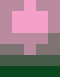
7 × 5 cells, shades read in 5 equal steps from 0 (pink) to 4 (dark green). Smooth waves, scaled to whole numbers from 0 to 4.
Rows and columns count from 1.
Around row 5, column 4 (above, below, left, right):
1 3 1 2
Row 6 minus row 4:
2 2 2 2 1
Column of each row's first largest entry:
1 1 1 5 1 1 1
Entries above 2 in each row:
0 0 0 0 0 5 5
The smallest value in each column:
1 0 0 0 1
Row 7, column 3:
4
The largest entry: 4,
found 5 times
